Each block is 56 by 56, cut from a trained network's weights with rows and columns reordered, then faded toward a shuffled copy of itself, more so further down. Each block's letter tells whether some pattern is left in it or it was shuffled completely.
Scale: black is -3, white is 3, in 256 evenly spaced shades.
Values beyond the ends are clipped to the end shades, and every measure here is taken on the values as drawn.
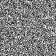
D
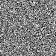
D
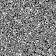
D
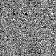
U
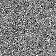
D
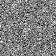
U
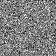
D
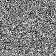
D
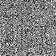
U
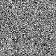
U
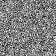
D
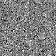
U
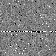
U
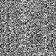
U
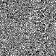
U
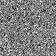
D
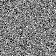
D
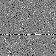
U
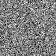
D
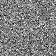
D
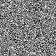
D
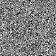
U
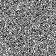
D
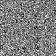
U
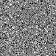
U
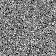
D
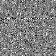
U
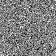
D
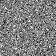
D
